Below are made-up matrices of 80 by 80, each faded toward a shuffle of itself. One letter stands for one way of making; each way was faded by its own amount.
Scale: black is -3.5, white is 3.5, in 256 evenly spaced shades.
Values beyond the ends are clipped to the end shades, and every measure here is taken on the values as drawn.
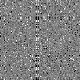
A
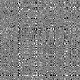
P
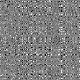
P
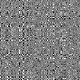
P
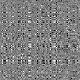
P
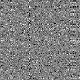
A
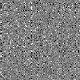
A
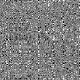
A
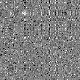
A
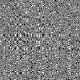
A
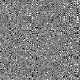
A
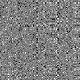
A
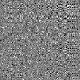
A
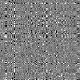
P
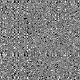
A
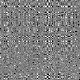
P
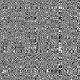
P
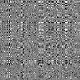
P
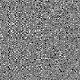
A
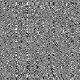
A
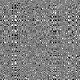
P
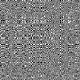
P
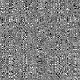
A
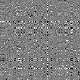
P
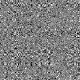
A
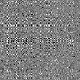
P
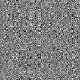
A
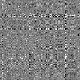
P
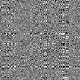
P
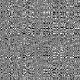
P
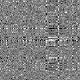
P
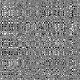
P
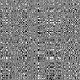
P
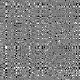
P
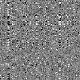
A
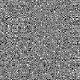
A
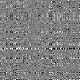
P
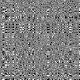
P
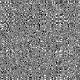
A
